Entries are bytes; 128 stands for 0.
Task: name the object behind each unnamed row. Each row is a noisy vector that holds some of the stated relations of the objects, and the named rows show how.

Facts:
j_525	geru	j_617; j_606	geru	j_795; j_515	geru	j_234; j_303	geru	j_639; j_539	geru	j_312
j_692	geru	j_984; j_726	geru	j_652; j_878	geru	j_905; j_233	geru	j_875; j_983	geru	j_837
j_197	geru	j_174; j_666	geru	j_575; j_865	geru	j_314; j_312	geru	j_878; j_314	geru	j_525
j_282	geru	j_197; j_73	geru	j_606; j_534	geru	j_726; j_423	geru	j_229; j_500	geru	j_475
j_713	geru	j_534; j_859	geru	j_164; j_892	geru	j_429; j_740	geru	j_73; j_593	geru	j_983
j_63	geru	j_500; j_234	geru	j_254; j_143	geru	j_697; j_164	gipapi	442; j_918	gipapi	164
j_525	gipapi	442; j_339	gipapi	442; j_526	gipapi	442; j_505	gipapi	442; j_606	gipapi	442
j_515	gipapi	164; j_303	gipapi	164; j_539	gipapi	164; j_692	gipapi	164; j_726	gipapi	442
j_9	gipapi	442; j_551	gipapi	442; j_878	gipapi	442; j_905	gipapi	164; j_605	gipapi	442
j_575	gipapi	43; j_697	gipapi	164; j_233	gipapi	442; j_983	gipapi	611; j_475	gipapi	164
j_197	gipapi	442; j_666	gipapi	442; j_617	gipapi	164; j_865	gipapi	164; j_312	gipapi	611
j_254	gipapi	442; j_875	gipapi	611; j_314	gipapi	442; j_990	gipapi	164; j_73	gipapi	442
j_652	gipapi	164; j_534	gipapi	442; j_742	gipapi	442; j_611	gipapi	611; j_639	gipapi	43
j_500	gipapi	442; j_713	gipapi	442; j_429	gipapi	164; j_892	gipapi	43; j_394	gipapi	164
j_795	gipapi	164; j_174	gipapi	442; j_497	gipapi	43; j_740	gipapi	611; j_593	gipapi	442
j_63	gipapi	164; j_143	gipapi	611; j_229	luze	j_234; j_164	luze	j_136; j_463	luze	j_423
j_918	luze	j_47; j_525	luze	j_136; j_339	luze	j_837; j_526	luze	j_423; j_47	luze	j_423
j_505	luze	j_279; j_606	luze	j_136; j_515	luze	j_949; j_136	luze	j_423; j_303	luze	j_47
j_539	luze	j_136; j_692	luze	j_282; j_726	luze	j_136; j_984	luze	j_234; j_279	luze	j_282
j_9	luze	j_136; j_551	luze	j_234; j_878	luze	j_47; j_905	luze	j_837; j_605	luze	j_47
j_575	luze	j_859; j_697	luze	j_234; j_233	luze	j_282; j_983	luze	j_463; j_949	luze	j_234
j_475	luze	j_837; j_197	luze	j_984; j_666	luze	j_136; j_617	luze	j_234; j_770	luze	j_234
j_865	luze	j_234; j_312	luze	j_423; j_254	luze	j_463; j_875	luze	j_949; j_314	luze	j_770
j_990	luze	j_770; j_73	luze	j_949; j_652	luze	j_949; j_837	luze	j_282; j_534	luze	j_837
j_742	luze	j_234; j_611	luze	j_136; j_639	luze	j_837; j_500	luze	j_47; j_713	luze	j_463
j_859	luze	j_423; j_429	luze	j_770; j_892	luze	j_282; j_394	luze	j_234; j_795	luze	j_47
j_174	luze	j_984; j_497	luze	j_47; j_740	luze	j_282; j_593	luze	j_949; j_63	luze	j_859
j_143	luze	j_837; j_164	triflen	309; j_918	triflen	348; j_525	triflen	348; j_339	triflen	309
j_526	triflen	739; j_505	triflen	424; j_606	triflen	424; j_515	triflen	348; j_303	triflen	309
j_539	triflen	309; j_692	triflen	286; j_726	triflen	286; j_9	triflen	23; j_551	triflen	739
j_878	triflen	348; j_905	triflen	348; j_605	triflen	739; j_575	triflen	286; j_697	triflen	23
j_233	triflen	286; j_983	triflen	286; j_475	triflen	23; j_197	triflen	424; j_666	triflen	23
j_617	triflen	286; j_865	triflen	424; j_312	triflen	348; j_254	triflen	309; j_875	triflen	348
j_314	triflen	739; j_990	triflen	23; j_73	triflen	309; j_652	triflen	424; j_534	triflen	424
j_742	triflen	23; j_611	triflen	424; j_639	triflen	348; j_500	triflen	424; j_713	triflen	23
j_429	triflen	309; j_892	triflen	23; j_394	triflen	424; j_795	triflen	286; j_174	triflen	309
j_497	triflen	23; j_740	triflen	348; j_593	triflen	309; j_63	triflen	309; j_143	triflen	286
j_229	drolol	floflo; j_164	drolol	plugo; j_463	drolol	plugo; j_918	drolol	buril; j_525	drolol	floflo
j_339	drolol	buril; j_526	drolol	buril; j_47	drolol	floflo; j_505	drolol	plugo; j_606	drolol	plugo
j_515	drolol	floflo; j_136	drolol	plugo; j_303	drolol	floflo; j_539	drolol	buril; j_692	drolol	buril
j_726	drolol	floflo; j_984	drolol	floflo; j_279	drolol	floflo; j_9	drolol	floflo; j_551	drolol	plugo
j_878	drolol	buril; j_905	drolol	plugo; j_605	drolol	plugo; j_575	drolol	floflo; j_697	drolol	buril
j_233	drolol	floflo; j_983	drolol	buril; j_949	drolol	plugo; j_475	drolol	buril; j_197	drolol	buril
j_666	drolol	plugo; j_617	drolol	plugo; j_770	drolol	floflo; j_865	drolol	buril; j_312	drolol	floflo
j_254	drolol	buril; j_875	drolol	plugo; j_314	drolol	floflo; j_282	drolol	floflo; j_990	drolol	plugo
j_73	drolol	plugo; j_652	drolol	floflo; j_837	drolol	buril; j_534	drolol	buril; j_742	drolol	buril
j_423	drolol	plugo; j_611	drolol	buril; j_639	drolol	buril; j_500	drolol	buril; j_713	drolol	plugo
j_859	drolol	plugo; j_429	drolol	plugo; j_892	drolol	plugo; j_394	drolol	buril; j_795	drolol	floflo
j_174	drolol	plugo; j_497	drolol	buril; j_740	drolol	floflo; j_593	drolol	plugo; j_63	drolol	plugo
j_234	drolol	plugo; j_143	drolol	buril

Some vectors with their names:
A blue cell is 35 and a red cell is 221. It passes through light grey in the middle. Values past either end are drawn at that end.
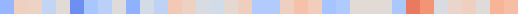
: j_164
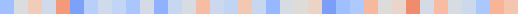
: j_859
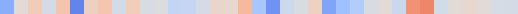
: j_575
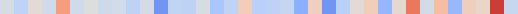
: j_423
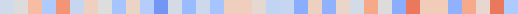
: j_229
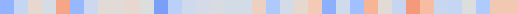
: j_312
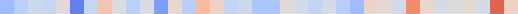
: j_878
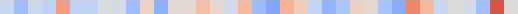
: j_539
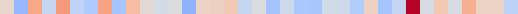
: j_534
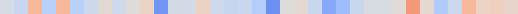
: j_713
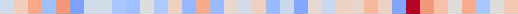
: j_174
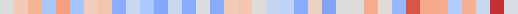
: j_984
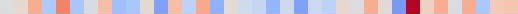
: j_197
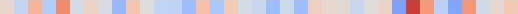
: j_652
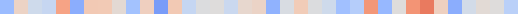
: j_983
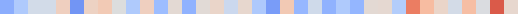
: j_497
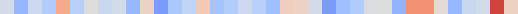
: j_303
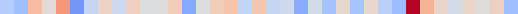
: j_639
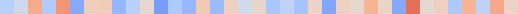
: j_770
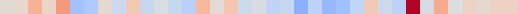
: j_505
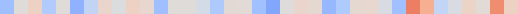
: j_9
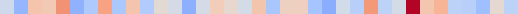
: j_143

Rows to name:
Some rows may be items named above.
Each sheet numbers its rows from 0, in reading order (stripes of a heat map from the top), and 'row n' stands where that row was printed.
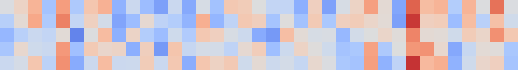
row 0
j_984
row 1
j_990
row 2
j_500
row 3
j_983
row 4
j_837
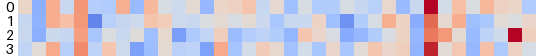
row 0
j_534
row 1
j_233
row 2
j_303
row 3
j_990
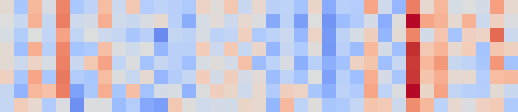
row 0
j_279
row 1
j_892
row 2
j_423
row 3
j_282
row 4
j_692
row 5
j_282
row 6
j_143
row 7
j_254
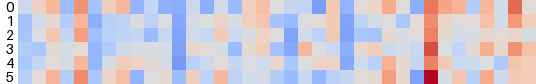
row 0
j_984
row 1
j_136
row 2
j_463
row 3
j_606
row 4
j_312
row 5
j_742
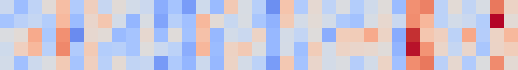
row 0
j_795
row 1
j_918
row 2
j_314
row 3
j_617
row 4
j_795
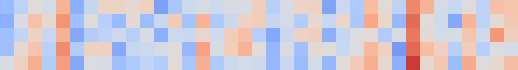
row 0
j_312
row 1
j_875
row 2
j_136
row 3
j_697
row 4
j_551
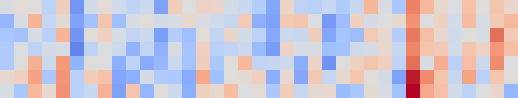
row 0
j_526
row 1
j_666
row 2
j_47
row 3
j_605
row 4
j_234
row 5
j_429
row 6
j_475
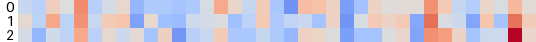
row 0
j_63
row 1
j_515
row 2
j_303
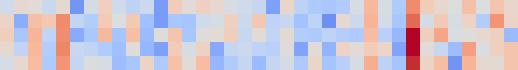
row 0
j_526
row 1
j_740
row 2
j_339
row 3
j_73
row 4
j_593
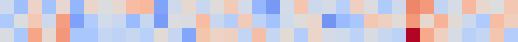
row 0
j_726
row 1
j_859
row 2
j_905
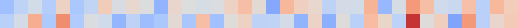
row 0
j_611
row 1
j_949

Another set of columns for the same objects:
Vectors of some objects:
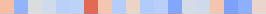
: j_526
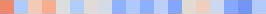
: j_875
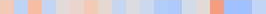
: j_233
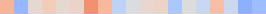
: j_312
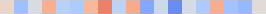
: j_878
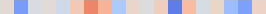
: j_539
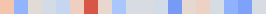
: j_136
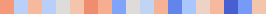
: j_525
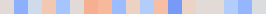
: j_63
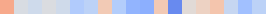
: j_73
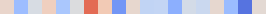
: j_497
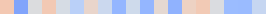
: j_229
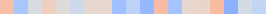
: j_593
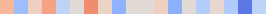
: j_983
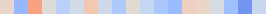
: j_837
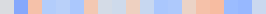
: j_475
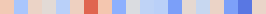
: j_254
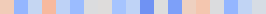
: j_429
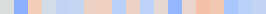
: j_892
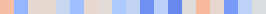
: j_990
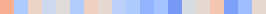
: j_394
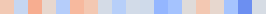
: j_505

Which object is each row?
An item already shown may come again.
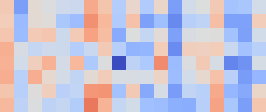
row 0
j_423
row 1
j_918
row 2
j_859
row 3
j_73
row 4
j_314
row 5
j_740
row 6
j_500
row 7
j_795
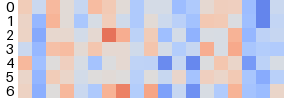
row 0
j_505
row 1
j_837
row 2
j_713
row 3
j_534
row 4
j_990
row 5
j_282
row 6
j_878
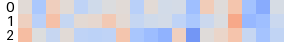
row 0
j_692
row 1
j_233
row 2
j_73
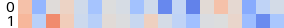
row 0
j_990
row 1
j_143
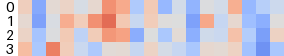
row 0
j_713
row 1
j_726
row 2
j_303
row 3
j_143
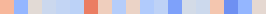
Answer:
j_526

